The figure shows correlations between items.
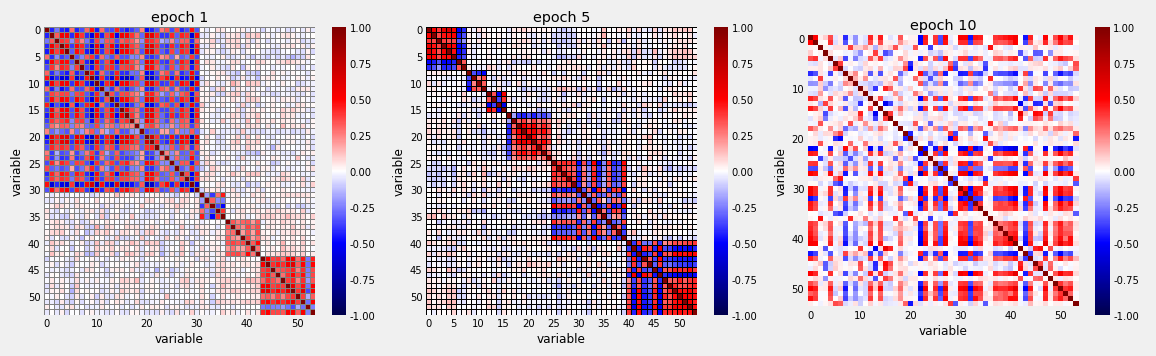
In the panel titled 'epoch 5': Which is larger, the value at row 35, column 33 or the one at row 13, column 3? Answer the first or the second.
the second
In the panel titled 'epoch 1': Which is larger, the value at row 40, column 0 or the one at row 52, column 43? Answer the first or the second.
the first
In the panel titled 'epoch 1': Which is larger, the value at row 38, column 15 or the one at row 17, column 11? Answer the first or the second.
the first
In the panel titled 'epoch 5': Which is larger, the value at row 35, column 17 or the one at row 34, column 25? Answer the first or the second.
the first
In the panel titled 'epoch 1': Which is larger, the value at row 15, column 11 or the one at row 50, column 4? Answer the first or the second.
the second
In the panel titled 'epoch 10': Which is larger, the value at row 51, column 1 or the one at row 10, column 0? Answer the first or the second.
the first
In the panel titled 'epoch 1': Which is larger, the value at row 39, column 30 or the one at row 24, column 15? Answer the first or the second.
the first
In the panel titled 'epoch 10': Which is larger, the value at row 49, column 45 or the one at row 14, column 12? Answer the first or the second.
the second
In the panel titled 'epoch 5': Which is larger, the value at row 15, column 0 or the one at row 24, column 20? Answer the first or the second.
the second
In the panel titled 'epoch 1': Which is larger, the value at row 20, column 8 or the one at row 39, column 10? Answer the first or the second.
the second
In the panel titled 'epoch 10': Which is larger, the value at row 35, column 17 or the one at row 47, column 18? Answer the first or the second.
the second
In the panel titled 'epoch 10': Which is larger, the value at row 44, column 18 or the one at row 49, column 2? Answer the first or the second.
the first
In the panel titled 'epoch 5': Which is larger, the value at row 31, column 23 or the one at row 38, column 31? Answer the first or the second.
the first
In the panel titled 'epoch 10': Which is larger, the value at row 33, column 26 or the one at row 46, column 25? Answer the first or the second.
the second
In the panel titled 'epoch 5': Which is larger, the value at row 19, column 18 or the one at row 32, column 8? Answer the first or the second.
the first
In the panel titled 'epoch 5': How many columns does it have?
54
